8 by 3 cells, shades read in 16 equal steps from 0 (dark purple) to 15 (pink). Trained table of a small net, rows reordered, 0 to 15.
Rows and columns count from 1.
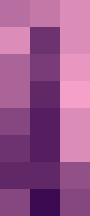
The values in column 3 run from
6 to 15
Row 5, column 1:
6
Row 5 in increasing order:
2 6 13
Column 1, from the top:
10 13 9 9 6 4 3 6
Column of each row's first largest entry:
3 1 3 3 3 3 3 1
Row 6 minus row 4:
-5 -1 -2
